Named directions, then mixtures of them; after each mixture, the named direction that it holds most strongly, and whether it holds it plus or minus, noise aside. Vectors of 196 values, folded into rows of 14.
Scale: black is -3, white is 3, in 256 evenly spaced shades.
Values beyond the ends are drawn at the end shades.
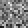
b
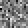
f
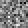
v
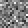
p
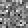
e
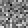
b, minus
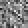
f, plus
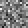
f, minus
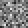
b, plus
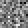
v, plus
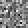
e, plus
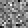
b, plus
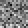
b, minus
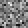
b, plus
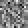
f, minus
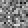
v, plus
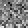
b, minus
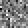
f, plus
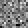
v, minus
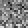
b, minus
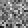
b, plus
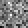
b, plus
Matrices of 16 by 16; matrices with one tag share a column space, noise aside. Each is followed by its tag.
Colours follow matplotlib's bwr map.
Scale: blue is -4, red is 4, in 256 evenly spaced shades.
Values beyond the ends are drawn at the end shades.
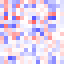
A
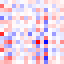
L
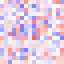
A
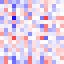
A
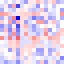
A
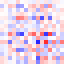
L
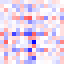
L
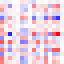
L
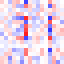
A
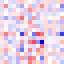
L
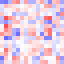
A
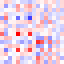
L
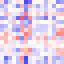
A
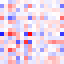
L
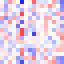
A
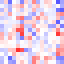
A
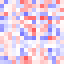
A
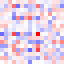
L
